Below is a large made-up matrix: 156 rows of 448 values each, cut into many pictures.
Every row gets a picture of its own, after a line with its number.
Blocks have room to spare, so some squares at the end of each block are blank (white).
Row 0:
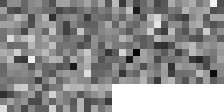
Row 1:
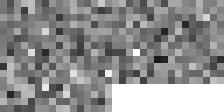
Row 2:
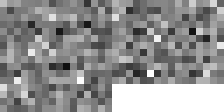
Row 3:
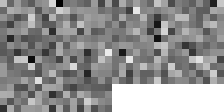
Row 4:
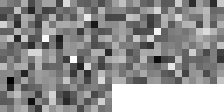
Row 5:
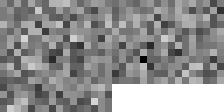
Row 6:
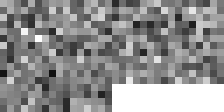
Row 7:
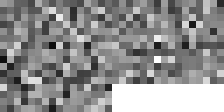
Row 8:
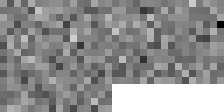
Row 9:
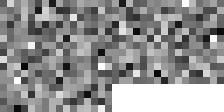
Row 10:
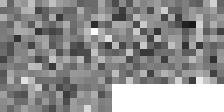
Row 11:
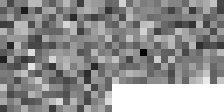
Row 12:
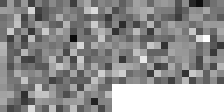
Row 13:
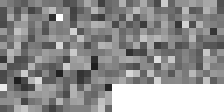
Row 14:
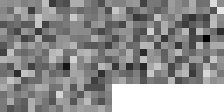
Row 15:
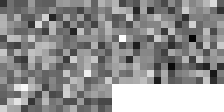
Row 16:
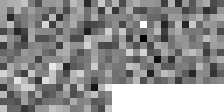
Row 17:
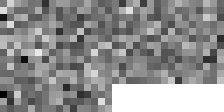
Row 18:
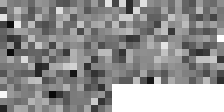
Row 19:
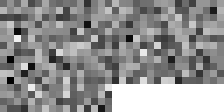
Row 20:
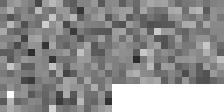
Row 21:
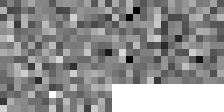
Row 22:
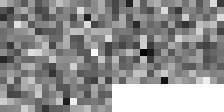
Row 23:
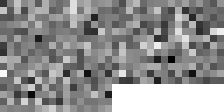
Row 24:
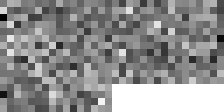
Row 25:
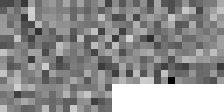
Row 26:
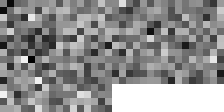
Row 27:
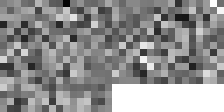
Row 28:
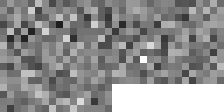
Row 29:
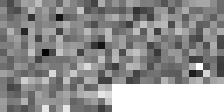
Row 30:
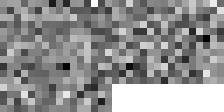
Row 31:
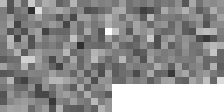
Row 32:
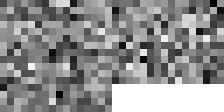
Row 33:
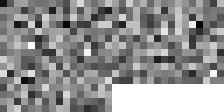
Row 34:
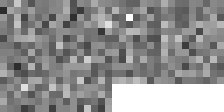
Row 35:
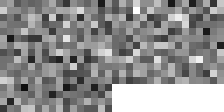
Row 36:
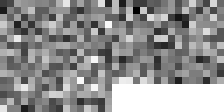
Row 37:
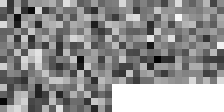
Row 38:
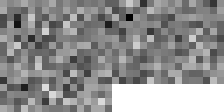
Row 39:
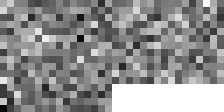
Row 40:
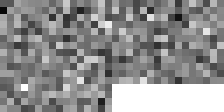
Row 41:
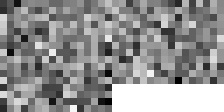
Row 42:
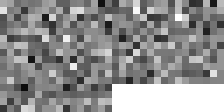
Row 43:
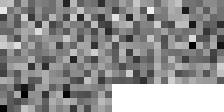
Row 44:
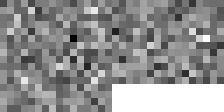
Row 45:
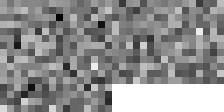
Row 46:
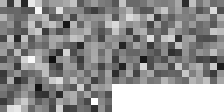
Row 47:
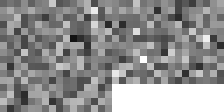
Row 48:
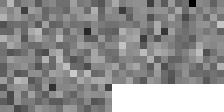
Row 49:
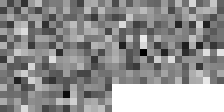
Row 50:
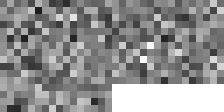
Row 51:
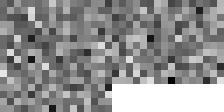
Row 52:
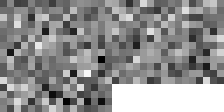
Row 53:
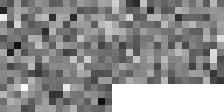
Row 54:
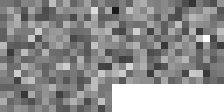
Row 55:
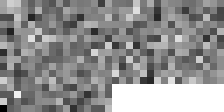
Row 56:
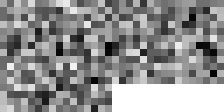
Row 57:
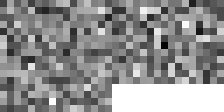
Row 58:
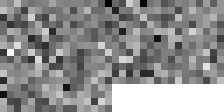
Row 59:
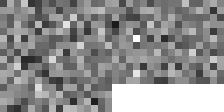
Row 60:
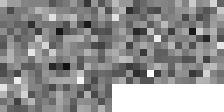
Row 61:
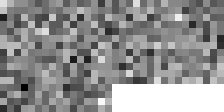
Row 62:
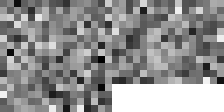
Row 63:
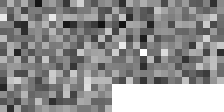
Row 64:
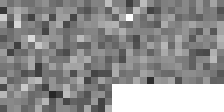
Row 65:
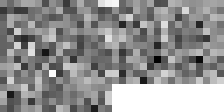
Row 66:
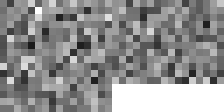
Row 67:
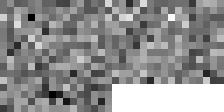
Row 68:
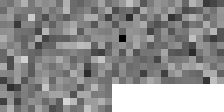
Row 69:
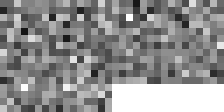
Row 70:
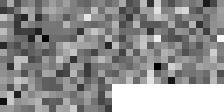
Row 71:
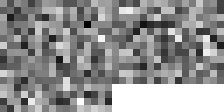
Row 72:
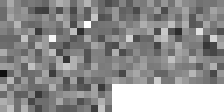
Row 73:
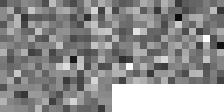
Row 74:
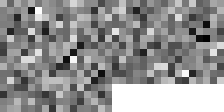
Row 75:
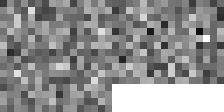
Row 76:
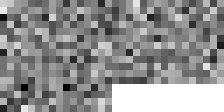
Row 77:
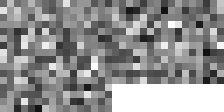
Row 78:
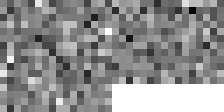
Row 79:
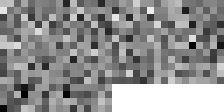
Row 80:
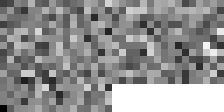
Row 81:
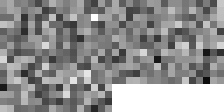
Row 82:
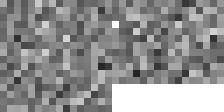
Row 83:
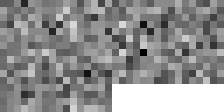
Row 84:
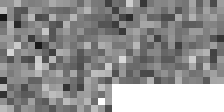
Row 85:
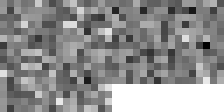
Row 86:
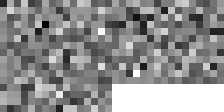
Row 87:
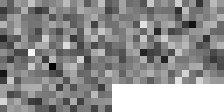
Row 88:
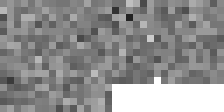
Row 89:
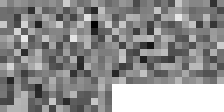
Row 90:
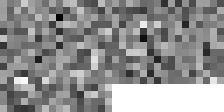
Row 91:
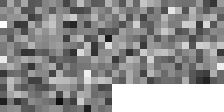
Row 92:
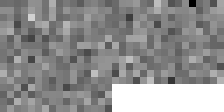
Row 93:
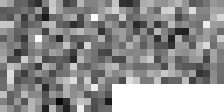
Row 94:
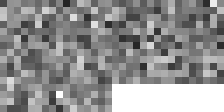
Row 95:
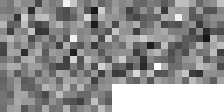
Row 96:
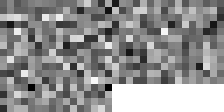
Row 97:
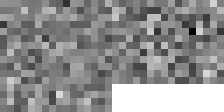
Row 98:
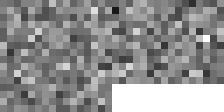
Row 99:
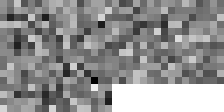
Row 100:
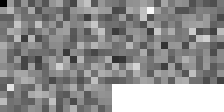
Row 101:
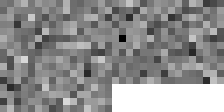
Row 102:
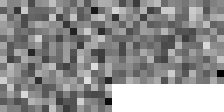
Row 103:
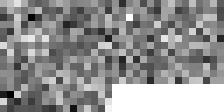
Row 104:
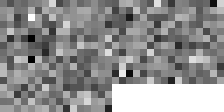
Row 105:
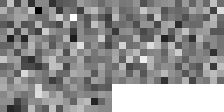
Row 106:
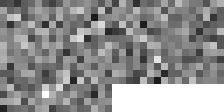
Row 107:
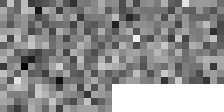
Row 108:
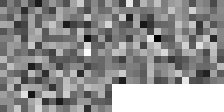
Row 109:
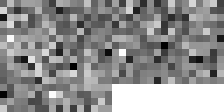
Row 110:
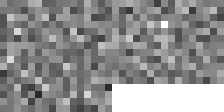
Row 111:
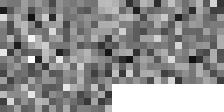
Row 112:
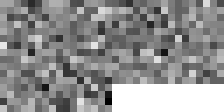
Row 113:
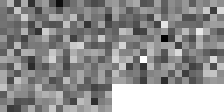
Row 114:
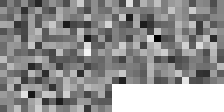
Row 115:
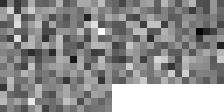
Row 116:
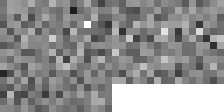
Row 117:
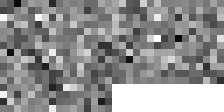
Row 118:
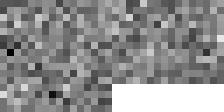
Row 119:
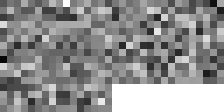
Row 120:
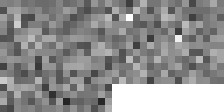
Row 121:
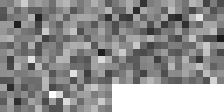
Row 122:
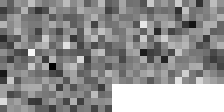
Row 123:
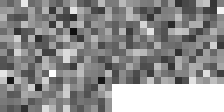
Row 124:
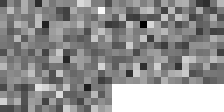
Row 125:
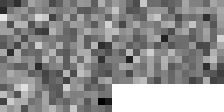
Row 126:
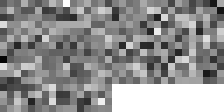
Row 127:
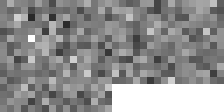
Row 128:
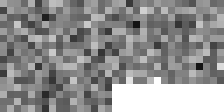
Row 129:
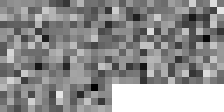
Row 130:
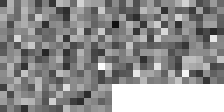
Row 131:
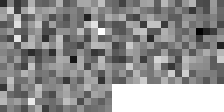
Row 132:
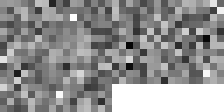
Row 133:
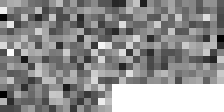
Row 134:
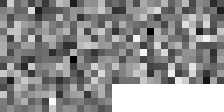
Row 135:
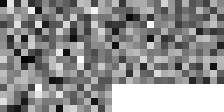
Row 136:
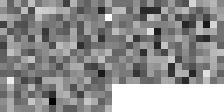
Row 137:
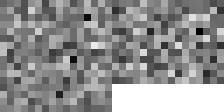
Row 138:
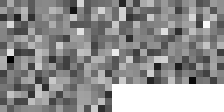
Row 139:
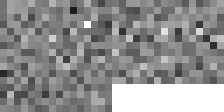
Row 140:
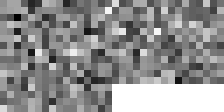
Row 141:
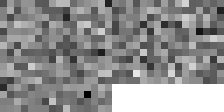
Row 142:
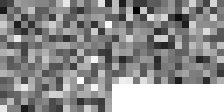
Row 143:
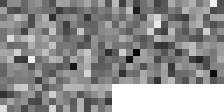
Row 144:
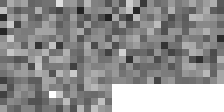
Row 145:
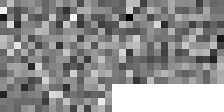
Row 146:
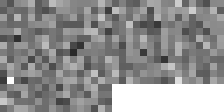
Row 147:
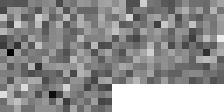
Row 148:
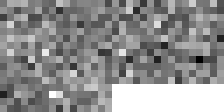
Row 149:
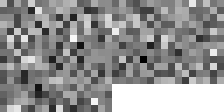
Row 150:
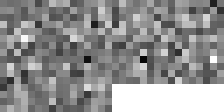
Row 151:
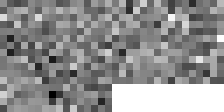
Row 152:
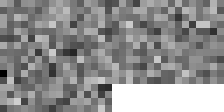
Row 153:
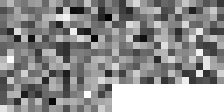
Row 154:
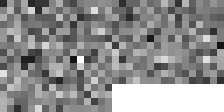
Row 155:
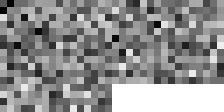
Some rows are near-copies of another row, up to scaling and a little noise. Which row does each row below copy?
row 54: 98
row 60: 2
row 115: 131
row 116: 139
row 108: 114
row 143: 0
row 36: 142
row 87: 122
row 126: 119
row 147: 118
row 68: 101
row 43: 79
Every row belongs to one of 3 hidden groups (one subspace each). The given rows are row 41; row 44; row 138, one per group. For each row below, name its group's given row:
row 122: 138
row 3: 41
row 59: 44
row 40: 41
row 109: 41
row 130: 44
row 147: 41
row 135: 44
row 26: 41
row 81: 138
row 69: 41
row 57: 44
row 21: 41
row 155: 41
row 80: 138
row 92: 41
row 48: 138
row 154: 44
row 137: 44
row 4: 44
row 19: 138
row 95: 44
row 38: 41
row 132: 44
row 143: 41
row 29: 138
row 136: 44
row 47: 44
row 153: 138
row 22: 138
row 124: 44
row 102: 138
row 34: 41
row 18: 41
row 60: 44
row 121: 41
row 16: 138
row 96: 138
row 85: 138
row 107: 44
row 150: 44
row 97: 44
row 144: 41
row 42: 41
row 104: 41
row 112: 138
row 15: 41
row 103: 41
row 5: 44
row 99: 138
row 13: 138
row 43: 41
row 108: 138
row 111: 41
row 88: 41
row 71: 138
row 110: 138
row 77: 138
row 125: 41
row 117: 41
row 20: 138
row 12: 44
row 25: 41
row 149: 44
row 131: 44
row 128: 138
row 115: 44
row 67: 41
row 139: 138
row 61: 41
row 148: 41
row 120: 41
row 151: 41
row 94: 44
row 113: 44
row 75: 44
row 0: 41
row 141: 44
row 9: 44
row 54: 44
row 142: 41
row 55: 41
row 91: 138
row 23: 138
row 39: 41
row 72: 138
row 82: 44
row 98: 44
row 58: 41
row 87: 138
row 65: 138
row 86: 44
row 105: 44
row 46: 44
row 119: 44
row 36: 41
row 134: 44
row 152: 138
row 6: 138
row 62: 41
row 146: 138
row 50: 44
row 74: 44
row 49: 138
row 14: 44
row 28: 44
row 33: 138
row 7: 138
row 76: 41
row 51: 41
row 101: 41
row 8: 44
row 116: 138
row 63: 138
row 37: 44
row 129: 44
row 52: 41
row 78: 138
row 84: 41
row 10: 138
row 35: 41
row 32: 44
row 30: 44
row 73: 44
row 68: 41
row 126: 44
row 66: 44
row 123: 138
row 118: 41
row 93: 138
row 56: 138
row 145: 41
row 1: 138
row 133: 41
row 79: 41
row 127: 41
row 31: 44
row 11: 138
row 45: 138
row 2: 44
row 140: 138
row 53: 41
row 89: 44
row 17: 41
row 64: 41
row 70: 41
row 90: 138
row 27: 44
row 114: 138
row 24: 41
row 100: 44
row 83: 138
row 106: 138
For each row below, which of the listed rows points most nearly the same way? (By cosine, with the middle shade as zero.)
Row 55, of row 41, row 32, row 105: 32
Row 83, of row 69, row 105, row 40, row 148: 105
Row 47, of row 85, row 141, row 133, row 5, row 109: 85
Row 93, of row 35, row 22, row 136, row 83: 22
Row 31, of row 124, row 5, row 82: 5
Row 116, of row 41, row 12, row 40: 41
